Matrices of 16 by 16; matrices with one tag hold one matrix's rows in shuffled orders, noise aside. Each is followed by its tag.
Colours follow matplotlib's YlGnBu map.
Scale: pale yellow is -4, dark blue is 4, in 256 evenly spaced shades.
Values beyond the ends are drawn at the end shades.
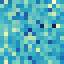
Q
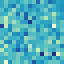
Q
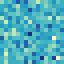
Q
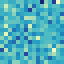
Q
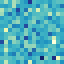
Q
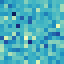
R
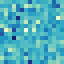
R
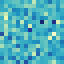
Q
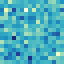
R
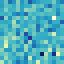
Q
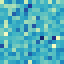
Q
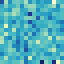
Q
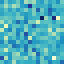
Q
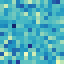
R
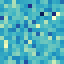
Q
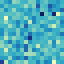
Q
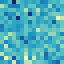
R
